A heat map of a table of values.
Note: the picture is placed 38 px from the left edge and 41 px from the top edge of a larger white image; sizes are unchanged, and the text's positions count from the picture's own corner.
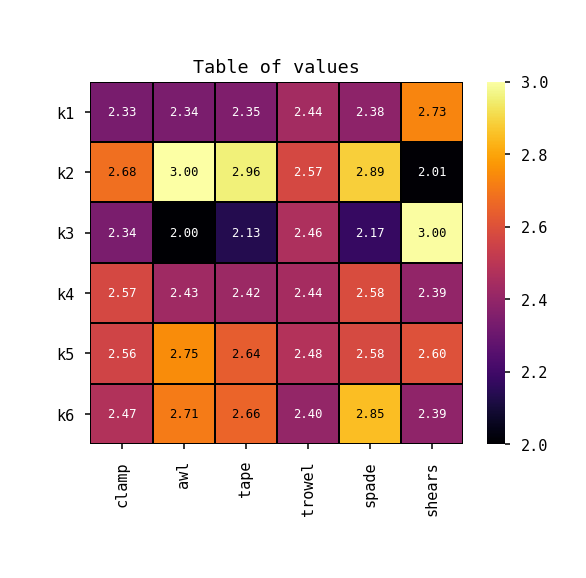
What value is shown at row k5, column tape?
2.64
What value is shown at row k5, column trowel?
2.48
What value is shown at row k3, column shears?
3.00
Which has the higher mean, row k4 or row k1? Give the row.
k4
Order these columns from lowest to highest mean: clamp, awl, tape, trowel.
trowel, clamp, tape, awl
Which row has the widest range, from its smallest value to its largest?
k3
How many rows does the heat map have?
6
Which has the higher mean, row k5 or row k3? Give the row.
k5
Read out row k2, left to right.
2.68 3.00 2.96 2.57 2.89 2.01
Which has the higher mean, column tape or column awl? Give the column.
awl
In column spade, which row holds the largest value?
k2
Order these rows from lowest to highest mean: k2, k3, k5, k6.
k3, k6, k5, k2
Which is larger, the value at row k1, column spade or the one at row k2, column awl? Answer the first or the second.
the second
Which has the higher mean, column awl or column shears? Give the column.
awl
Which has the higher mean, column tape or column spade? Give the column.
spade
